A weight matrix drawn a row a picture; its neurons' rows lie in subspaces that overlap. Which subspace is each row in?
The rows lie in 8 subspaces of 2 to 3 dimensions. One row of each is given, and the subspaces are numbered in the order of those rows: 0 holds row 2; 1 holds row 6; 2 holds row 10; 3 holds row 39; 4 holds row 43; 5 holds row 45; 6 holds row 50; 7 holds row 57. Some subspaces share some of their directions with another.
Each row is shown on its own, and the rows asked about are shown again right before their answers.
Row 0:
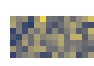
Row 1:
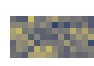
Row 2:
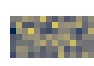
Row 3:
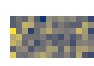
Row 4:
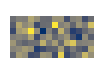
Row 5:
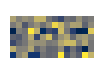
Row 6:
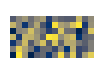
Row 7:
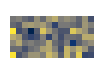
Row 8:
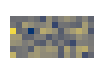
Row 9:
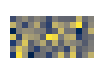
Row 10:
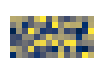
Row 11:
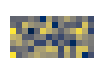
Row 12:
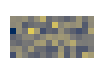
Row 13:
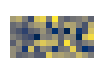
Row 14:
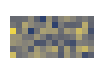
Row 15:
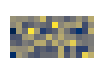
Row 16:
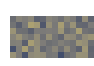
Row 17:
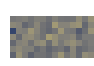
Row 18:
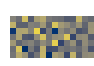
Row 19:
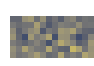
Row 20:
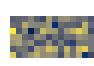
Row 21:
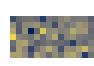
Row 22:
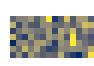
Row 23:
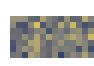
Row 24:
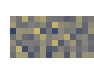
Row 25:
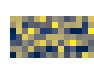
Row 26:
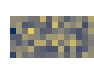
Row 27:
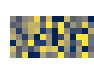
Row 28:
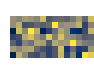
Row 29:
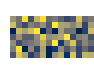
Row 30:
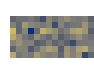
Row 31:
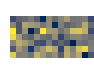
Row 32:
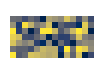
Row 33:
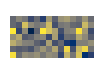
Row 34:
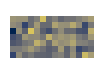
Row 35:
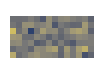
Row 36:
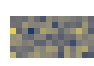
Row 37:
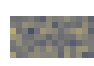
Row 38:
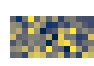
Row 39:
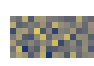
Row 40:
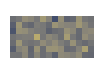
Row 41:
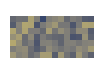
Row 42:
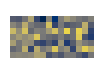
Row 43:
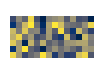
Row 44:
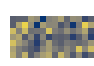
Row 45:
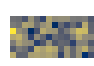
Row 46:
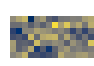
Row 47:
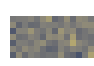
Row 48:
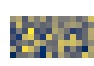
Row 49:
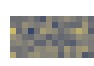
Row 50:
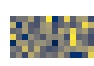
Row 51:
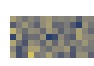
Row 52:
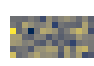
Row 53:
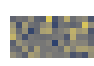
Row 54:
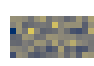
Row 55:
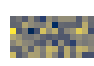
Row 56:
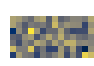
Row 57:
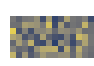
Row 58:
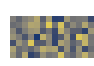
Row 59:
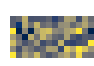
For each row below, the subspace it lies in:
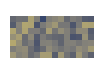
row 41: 4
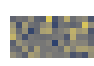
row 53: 6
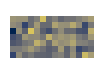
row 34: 4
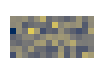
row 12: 3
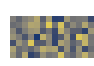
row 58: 7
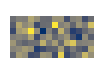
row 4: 4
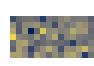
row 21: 1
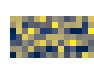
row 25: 5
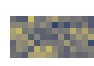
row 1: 5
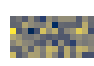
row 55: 3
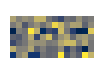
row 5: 7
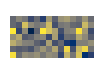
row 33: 5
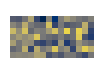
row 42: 2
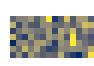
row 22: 6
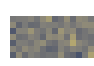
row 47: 6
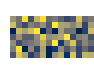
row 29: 3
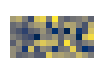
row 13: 2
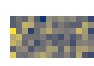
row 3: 4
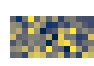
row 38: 5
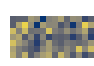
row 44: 4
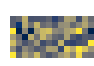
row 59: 5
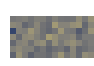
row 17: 1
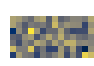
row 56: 0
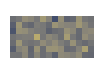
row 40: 0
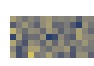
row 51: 1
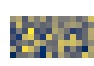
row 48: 3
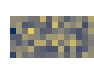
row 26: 7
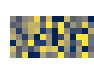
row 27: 7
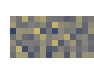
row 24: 3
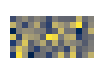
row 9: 1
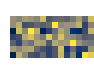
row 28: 2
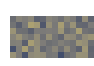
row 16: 4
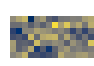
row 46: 5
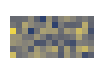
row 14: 2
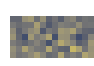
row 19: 5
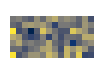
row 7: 2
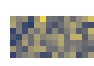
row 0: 4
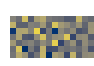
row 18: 3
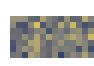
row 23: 4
